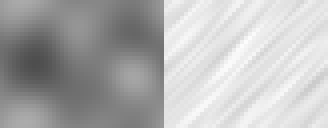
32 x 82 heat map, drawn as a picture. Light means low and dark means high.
The table splits into one row of 2 panels. Panel 1,1: middling, smooth. Panel 1,2: very low, slanting up to the right, faint in contrast.
